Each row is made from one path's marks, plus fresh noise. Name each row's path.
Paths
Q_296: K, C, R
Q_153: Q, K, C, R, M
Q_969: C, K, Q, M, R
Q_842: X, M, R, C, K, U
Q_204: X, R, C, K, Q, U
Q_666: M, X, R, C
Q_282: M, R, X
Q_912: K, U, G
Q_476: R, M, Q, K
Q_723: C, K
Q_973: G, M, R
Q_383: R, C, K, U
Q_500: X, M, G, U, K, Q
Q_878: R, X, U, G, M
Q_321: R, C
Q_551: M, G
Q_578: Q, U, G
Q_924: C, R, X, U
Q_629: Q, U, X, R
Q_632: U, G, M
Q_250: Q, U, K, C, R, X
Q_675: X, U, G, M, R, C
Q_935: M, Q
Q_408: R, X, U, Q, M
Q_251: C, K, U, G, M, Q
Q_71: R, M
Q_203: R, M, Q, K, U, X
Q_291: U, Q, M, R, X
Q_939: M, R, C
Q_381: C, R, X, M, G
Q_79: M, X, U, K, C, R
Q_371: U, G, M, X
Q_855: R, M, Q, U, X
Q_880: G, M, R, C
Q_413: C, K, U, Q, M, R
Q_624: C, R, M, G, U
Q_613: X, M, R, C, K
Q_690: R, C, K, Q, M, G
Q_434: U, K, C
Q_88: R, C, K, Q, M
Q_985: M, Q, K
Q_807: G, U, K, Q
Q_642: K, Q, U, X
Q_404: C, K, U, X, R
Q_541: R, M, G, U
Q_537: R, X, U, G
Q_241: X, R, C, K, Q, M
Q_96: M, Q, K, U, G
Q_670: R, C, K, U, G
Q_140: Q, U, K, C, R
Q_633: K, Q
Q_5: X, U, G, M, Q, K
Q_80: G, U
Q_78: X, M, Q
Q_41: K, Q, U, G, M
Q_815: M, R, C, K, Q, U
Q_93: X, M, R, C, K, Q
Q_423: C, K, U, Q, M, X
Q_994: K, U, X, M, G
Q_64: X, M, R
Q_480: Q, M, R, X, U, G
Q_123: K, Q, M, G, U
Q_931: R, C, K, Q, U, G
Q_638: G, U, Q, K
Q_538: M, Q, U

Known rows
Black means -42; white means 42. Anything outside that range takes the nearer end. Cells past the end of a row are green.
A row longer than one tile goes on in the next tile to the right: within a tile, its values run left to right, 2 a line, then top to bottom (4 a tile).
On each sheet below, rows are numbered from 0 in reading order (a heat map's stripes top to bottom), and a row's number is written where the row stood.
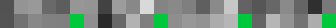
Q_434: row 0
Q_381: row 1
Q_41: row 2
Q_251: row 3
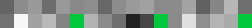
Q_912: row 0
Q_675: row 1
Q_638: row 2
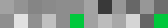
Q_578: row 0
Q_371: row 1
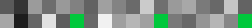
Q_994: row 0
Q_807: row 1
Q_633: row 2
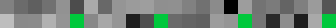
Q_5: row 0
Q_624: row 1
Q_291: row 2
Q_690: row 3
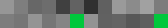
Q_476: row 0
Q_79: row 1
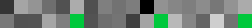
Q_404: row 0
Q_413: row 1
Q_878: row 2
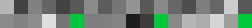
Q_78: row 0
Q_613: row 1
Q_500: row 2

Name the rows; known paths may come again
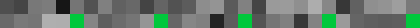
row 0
Q_423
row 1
Q_203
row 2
Q_842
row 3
Q_383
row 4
Q_79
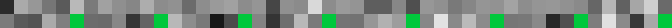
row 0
Q_404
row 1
Q_296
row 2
Q_675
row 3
Q_381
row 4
Q_985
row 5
Q_578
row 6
Q_939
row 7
Q_931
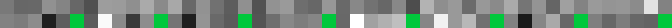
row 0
Q_93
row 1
Q_670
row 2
Q_973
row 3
Q_434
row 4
Q_96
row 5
Q_80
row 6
Q_551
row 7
Q_321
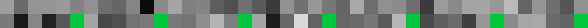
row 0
Q_880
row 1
Q_855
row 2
Q_935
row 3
Q_994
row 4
Q_241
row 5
Q_140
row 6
Q_541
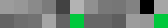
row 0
Q_282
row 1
Q_291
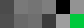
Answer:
Q_413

